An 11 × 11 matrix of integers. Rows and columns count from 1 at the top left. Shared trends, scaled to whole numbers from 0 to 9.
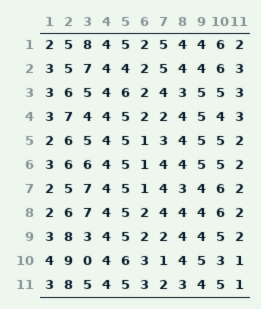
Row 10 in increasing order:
0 1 1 3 3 4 4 4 5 6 9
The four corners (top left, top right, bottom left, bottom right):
2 2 3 1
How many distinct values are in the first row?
5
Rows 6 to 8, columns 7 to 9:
4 4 5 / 4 3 4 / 4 4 4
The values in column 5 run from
4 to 6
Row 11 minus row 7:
1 3 -2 0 0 2 -2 0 0 -1 -1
